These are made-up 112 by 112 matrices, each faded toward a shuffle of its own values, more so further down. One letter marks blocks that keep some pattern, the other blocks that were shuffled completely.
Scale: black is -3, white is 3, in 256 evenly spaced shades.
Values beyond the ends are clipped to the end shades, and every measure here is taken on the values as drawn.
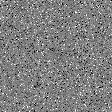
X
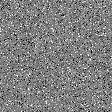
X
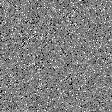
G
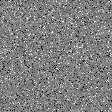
X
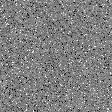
X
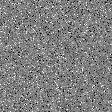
X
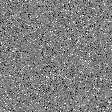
X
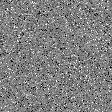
X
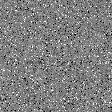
G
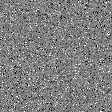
X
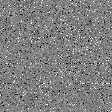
G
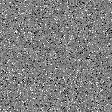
G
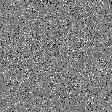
G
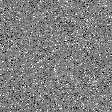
G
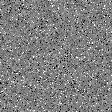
X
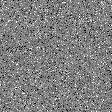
X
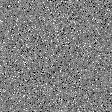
X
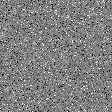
X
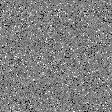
G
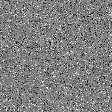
G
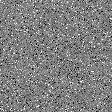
X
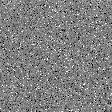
X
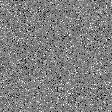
G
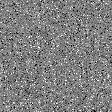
G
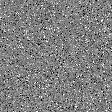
X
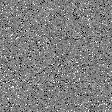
G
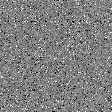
G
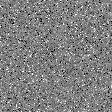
X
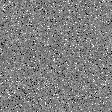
X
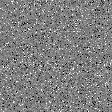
G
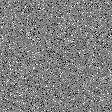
X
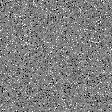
G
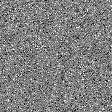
X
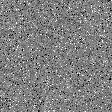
X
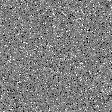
X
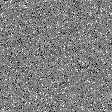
X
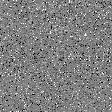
G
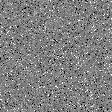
X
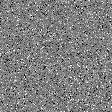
X
